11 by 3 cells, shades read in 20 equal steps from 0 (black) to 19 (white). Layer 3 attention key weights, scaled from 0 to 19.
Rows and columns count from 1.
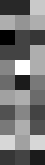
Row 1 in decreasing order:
15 3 3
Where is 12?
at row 7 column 1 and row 10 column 2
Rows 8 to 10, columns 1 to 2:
6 10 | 9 13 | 16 12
